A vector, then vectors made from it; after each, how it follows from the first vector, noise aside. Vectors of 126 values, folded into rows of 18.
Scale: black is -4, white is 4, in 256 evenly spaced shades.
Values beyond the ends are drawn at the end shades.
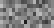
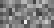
negated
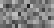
reversed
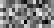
scaled up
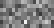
negated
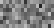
wrapped around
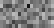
reversed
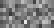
negated
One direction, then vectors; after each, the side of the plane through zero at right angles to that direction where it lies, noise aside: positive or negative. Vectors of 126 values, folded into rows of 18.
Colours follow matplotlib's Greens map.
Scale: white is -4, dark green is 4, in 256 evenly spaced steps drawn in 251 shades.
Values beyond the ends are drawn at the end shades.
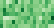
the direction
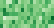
positive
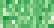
negative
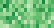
negative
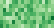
positive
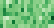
positive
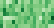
positive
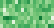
negative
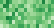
negative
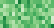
negative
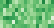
negative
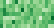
positive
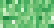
negative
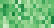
positive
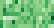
positive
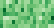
positive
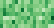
positive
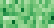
positive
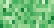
positive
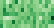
positive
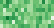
negative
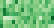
positive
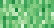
negative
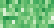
negative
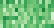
negative
